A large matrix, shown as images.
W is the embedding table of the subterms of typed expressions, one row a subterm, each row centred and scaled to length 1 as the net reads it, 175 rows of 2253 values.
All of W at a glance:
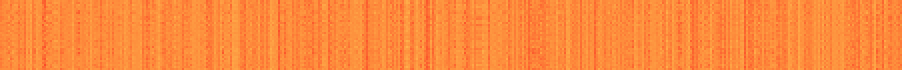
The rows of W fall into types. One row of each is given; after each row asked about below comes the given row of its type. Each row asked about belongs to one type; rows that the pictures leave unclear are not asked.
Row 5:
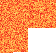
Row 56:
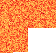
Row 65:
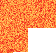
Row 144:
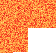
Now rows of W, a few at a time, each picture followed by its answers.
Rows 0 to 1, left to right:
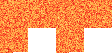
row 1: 5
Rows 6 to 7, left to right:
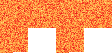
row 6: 144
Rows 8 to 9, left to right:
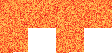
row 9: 56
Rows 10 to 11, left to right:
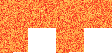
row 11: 65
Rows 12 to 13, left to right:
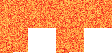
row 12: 56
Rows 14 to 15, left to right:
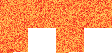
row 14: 65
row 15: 144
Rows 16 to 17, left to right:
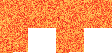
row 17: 65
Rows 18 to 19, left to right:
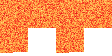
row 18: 144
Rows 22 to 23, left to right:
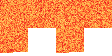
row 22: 65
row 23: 56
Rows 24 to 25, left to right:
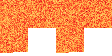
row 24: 65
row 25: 144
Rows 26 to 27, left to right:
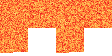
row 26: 5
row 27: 56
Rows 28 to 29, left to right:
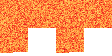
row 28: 144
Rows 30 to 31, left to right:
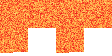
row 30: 5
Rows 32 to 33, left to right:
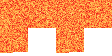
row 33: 5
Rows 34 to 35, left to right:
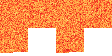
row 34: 5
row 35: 65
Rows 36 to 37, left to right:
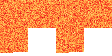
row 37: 144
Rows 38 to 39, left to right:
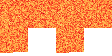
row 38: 56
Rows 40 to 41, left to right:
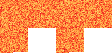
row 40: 56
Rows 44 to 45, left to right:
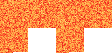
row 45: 56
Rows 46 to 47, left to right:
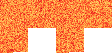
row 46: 65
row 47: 5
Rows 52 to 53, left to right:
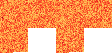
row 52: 65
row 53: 65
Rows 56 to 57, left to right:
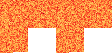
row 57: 56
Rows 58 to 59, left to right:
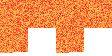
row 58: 144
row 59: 144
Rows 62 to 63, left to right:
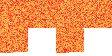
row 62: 56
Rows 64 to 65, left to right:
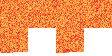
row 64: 56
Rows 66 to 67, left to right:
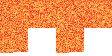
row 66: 5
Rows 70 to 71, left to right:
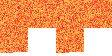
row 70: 144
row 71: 65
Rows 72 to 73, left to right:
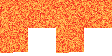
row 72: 56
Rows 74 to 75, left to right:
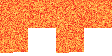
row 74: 5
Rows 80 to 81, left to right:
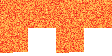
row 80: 56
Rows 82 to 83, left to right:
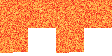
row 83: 5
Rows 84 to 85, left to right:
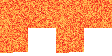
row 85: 65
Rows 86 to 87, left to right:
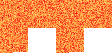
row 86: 144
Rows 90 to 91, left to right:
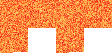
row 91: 65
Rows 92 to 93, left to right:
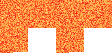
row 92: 56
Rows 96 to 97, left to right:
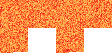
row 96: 56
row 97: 65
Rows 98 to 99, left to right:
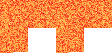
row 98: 56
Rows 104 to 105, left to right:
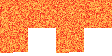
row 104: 56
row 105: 5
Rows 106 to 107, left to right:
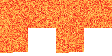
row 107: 144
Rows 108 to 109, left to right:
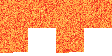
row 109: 65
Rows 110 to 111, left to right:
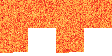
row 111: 65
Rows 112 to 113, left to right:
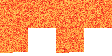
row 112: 144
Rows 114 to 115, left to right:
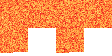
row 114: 5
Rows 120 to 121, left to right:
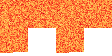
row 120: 56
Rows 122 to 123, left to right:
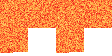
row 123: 5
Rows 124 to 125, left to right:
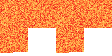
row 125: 144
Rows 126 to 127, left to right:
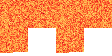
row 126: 56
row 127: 65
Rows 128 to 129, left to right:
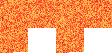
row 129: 65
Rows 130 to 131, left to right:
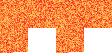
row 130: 65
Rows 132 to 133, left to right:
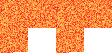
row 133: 56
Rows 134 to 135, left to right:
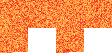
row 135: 65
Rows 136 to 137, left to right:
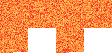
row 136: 5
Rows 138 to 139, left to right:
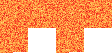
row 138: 144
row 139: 5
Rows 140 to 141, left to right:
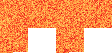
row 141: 65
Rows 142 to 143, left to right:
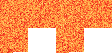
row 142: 65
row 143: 56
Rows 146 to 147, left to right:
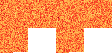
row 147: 65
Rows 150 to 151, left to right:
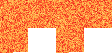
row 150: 65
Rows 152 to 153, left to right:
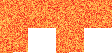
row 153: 5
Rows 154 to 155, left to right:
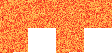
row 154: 65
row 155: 5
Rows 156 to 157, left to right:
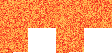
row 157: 65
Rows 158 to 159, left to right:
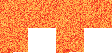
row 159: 65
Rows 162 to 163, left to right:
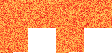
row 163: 144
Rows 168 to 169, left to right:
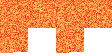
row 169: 56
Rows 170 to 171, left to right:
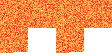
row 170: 144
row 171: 56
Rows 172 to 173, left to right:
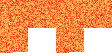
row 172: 56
